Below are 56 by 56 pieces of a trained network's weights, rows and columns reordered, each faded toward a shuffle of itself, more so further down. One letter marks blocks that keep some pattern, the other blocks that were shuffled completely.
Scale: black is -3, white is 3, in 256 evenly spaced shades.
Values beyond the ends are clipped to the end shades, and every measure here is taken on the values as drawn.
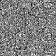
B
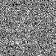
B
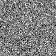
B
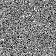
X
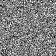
X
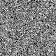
X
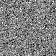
X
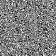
B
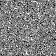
X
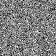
X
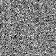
B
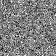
X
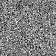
X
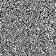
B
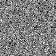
X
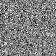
B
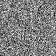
B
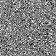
B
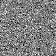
B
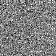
B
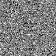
B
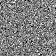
X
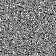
X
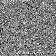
X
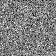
X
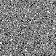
B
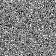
B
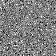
X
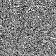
B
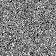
X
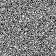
X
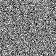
X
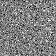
X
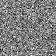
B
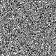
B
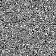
B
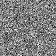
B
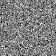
B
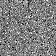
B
